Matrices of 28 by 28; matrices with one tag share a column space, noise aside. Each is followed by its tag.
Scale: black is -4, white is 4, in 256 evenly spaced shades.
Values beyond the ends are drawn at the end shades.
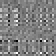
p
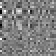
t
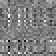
p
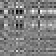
t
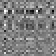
t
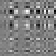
t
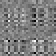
p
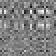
t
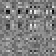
t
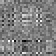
p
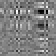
t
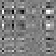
t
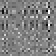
t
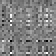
p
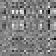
t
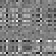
p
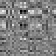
t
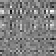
t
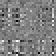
p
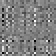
p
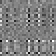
p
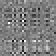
p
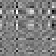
t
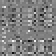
p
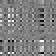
p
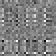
p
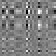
t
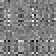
p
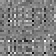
p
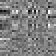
t
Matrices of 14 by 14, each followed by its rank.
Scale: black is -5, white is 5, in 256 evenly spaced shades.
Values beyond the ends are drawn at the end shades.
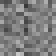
three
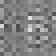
three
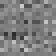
three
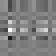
one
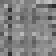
three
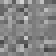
three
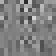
three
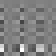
one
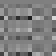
one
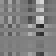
one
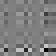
one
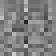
three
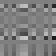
one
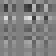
one
